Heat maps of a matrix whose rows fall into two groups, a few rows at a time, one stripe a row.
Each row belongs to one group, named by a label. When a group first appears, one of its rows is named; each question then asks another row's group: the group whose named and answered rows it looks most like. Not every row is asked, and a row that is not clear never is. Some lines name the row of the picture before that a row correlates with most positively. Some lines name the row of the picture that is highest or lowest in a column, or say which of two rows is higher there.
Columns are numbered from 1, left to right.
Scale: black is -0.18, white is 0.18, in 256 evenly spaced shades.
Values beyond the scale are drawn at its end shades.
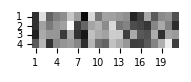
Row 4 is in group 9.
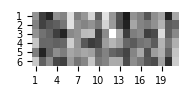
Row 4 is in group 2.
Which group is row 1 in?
2
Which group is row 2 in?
2
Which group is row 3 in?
2
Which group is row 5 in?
2
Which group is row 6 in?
2
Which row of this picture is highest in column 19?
3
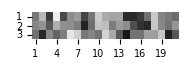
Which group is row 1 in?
9
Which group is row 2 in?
9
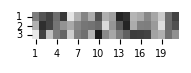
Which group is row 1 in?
2
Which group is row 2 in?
2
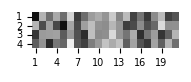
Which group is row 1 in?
9
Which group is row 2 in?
2
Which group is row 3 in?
9
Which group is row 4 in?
9
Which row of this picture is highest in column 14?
1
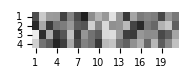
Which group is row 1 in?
9
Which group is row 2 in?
9
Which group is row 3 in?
2
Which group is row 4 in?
2
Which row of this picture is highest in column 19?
2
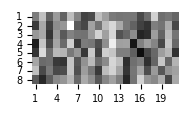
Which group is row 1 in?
9
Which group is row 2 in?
9
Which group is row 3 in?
9
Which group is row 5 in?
9
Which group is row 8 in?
2
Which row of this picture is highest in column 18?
1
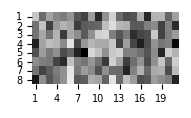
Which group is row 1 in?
2
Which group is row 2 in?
9
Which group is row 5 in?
9
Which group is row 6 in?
2
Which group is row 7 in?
2
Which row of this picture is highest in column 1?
1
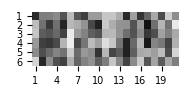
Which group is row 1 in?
9
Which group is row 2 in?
2
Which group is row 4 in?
2
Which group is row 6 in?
2
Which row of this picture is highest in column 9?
4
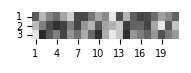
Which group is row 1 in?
9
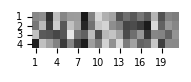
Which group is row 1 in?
9
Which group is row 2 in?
9
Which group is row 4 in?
9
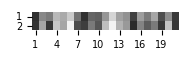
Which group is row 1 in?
9
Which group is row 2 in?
9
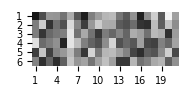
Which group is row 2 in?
9
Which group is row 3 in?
2
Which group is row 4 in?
2
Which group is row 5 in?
9
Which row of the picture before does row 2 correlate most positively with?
2
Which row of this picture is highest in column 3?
1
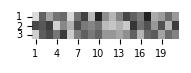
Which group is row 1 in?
2
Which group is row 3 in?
2
